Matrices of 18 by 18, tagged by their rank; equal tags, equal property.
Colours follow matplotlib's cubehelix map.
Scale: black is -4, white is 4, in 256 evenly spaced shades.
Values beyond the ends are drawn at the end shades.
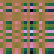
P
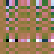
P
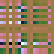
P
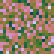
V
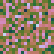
V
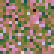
V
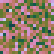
V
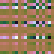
P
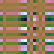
P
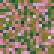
V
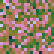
V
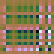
P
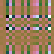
P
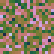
V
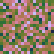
V
